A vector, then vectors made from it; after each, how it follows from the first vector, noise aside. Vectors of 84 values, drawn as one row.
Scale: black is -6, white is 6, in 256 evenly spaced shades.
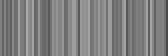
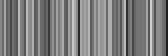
scaled up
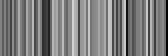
scaled up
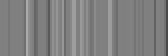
partly zeroed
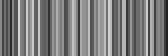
scaled up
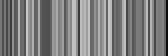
scaled up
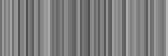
negated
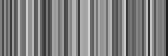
scaled up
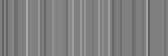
partly zeroed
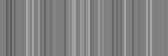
partly zeroed
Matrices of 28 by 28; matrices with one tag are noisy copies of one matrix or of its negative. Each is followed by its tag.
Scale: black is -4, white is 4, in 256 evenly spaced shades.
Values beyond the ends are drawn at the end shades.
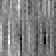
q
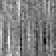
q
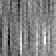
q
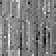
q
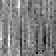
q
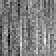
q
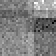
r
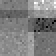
r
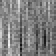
q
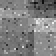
r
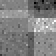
r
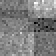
r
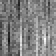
q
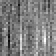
q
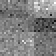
r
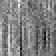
q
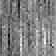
q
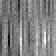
q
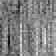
q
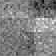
r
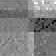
r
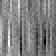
q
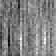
q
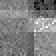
r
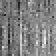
q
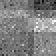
r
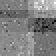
r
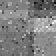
r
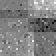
r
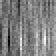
q
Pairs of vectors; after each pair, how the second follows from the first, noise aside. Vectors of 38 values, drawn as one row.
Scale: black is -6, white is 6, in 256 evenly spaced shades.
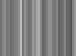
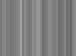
shrunk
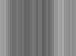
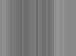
shrunk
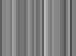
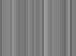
shrunk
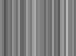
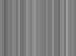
shrunk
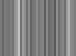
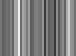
scaled up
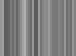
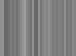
shrunk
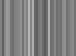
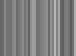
wrapped around
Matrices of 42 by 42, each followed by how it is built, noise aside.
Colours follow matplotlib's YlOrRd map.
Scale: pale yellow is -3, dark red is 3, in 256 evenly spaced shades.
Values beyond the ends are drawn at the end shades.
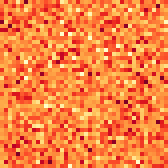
noise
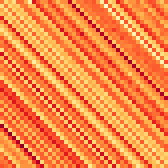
Toeplitz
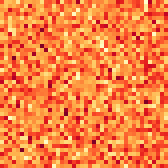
noise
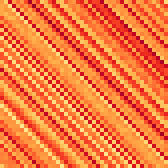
Toeplitz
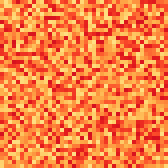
noise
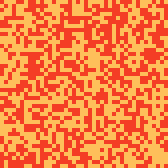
noise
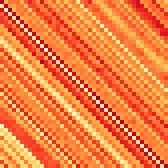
Toeplitz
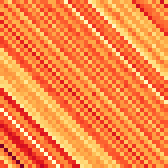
Toeplitz
